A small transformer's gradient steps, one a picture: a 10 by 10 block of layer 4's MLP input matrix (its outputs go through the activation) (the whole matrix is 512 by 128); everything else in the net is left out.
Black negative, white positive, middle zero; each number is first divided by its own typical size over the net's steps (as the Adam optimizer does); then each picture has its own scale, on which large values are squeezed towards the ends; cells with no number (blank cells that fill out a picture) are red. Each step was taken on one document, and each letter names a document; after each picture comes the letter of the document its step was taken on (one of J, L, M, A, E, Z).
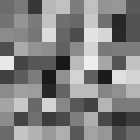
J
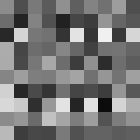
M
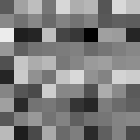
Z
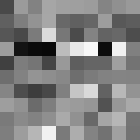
M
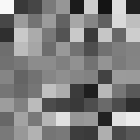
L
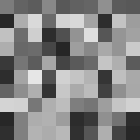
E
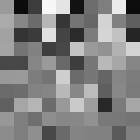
Z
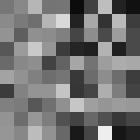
L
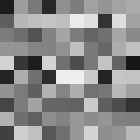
Z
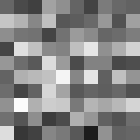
Z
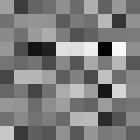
M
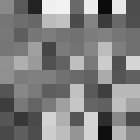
L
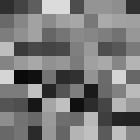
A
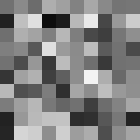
E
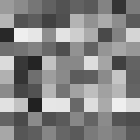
E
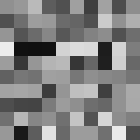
M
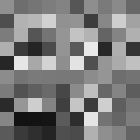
M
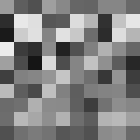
E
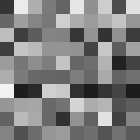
L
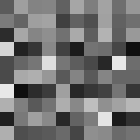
M
